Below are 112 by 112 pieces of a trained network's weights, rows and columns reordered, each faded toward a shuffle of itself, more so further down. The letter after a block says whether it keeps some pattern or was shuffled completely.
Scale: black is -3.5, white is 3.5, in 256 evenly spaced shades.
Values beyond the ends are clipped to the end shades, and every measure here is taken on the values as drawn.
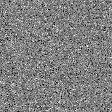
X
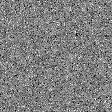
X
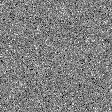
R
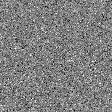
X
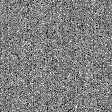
X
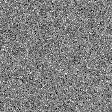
R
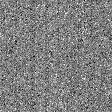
X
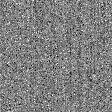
X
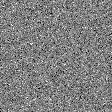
R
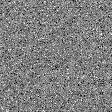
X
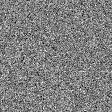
R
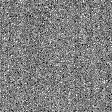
X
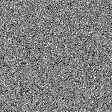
R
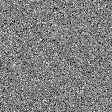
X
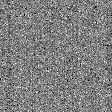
X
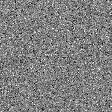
R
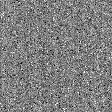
X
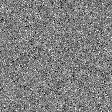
R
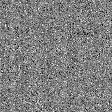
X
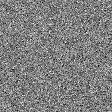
X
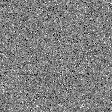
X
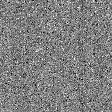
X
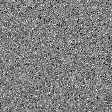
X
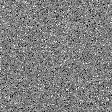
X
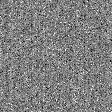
X
